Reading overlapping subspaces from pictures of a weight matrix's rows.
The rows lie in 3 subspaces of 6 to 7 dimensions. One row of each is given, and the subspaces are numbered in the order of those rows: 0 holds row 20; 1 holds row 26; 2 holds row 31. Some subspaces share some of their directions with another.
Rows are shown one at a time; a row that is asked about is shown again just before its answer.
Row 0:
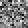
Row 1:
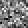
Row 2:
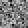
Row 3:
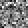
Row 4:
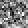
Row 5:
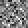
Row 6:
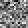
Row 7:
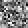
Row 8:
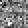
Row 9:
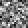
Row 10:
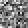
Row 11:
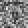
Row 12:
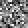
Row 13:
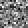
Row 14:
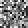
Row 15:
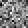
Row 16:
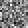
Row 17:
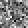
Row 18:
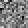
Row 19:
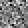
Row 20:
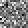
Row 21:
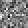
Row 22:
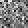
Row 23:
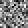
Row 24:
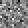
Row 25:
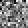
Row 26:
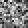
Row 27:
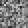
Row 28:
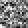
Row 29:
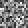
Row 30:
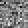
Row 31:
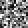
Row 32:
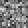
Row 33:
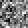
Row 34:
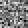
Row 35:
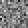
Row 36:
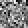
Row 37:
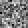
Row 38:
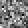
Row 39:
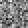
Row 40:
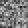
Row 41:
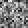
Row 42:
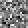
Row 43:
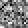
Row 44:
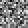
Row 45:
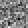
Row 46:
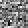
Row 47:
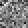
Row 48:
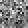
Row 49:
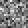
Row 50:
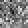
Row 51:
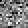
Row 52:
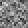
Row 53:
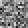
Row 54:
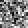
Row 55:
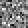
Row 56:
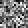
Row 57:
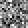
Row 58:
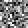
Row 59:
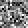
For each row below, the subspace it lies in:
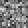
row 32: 1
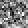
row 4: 1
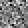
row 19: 2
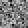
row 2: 2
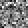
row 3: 2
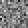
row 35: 0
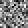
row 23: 0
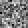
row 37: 2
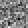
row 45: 1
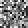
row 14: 0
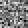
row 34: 1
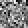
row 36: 2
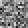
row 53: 0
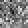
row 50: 1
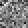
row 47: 0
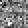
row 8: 1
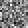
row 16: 1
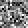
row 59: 0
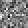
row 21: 2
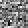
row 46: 1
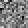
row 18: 0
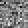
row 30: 1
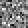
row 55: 1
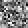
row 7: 1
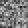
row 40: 1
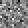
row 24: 0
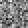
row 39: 2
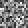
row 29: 0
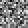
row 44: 0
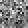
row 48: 1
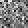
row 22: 0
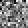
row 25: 2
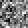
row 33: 1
